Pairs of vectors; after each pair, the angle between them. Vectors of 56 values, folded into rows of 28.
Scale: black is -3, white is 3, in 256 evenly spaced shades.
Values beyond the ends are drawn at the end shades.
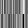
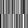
nearly opposite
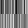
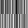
nearly parallel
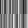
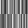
orthogonal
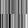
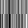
nearly parallel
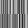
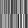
nearly opposite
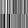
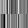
partly aligned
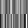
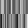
partly aligned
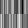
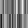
nearly opposite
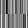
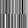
partly aligned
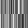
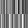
partly opposed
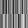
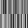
partly aligned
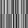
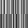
nearly parallel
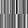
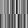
nearly parallel
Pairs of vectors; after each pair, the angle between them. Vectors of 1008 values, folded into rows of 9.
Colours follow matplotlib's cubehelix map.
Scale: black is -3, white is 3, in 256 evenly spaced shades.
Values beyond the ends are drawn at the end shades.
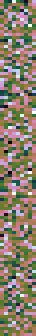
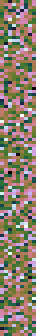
partly aligned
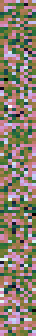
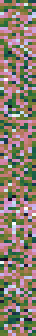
nearly opposite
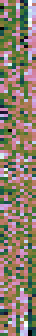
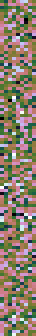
orthogonal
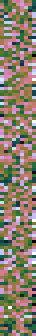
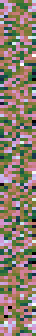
nearly opposite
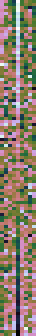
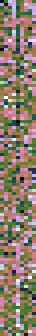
partly opposed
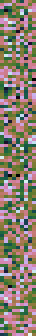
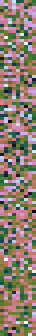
partly aligned
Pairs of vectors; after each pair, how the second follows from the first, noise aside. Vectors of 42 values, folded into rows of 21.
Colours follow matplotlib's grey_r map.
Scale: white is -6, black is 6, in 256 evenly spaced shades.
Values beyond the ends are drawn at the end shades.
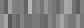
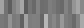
wrapped around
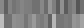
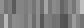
shuffled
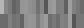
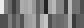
scaled up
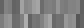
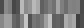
scaled up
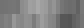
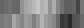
scaled up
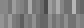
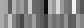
scaled up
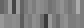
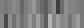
shuffled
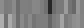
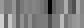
scaled up
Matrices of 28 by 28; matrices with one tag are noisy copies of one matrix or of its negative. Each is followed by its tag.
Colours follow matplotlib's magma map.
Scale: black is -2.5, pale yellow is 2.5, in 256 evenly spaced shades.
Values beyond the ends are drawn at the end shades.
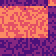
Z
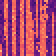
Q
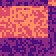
Z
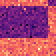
Z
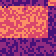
Z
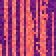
Q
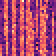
Q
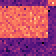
Z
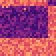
Z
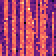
Q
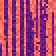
Q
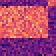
Z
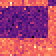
Z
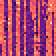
Q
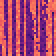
Q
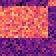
Z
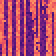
Q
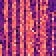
Q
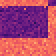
Z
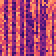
Q
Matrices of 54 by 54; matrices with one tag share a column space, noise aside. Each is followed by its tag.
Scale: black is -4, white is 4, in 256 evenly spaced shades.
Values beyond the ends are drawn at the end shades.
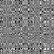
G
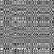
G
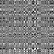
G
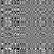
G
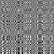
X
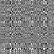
G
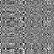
G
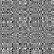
G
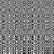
X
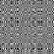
G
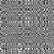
G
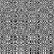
X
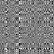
G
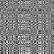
X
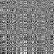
X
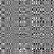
G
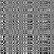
X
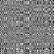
G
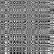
X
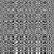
X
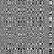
G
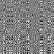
X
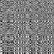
X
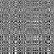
X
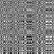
X
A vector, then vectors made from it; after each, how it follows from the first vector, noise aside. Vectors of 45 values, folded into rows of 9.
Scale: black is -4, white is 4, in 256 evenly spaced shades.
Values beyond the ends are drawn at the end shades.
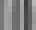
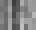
wrapped around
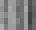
wrapped around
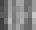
wrapped around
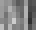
wrapped around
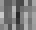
wrapped around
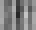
wrapped around
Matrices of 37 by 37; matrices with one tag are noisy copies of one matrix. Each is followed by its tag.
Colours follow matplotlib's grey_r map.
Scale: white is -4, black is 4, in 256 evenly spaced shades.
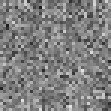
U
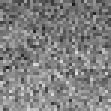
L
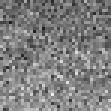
L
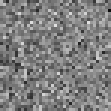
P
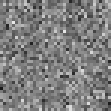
U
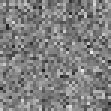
U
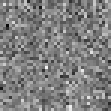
U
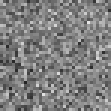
P
